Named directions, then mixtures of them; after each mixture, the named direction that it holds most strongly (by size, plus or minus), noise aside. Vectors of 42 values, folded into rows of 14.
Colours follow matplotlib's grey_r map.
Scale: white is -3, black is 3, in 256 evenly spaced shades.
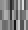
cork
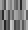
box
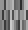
box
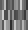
box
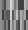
cork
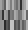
box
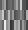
box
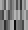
box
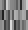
box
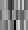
cork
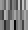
box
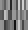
cork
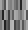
box
